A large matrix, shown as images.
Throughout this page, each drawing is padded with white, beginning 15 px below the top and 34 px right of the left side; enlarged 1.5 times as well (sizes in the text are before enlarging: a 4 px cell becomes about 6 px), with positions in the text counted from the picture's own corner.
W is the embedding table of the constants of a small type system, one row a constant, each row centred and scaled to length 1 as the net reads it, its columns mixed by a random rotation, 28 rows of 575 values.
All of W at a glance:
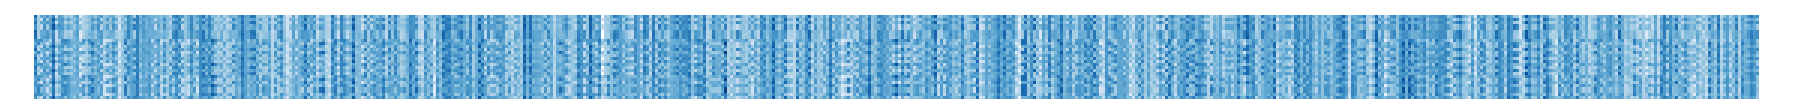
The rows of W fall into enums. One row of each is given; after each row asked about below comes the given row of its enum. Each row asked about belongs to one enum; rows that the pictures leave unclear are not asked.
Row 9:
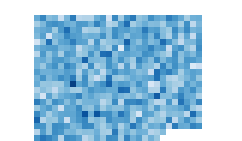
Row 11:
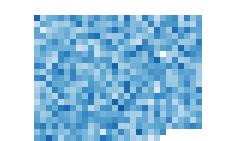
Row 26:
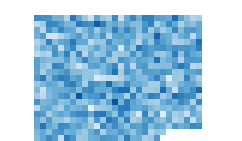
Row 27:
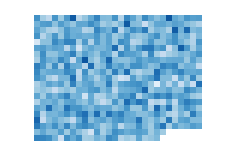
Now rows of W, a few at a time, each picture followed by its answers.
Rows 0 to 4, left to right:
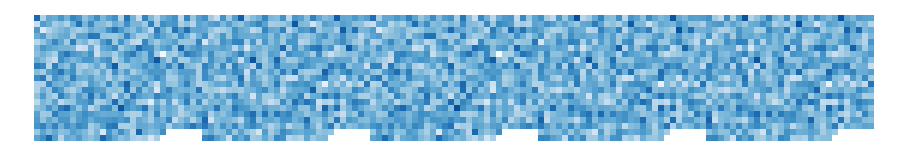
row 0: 11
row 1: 27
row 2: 11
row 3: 27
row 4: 27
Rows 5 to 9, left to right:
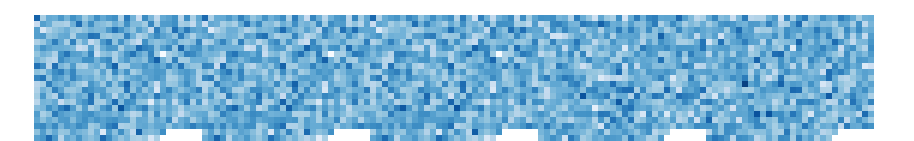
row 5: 11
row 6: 11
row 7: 11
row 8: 26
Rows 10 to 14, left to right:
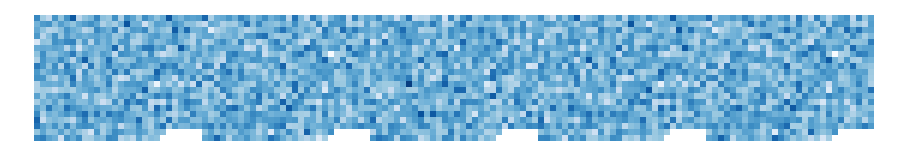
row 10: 27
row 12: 9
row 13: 27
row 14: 11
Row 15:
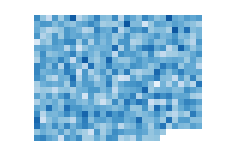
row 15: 27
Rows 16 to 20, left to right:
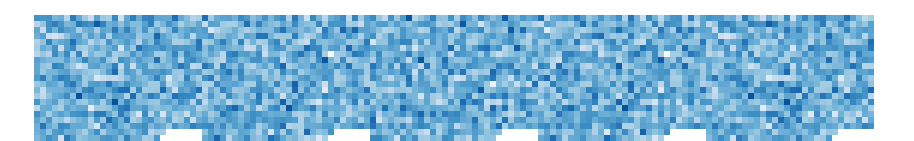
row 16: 26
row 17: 11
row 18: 27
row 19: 11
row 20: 26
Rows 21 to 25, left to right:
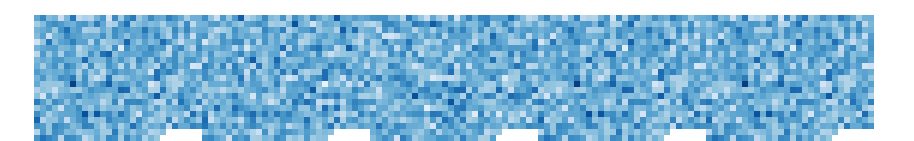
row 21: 9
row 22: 27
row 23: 26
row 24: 9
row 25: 9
